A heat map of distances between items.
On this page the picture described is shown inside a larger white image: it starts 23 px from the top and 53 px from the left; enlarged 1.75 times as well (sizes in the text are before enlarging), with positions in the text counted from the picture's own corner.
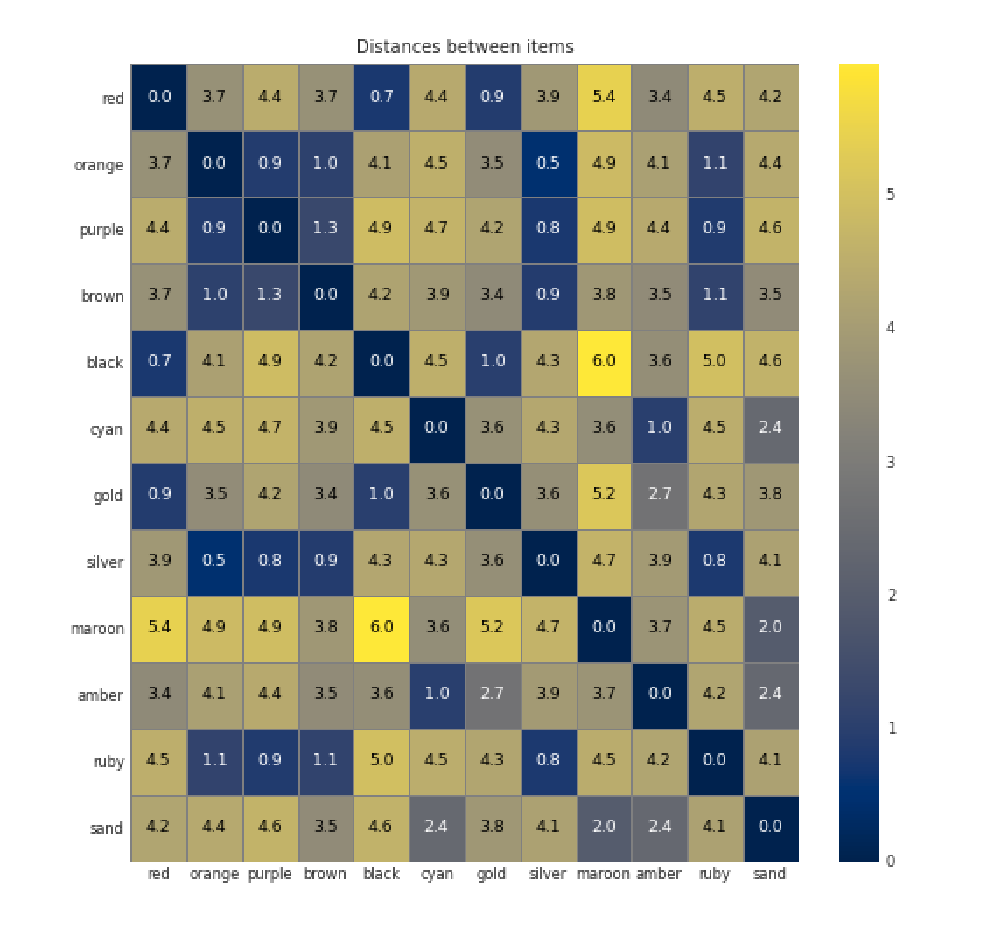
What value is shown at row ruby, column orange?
1.1
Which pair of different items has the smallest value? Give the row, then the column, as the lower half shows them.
silver, orange
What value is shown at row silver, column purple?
0.8
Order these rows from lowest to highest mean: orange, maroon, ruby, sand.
orange, ruby, sand, maroon
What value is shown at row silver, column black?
4.3
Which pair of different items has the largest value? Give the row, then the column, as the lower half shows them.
maroon, black
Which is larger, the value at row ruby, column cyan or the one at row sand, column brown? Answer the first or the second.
the first
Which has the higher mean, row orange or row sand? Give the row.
sand
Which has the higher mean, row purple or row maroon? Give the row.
maroon
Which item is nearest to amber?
cyan
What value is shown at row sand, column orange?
4.4
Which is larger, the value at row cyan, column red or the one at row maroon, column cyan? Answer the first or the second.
the first
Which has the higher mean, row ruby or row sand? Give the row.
sand
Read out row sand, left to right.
4.2 4.4 4.6 3.5 4.6 2.4 3.8 4.1 2.0 2.4 4.1 0.0
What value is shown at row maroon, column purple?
4.9
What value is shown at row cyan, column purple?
4.7
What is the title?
Distances between items
